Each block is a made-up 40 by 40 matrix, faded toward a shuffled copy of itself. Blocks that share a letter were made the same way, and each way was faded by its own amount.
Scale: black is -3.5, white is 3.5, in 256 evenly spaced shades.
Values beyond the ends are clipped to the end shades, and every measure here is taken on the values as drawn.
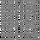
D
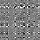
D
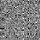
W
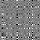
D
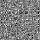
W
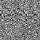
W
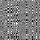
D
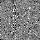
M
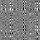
D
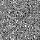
M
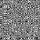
W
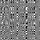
D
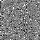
M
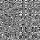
W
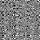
W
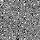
M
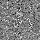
M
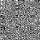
W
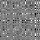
D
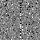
M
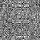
W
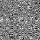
W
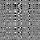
D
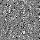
M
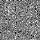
M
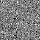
M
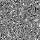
M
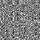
W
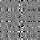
D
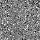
M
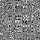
W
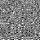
W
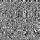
W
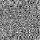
W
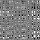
D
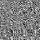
W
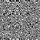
W
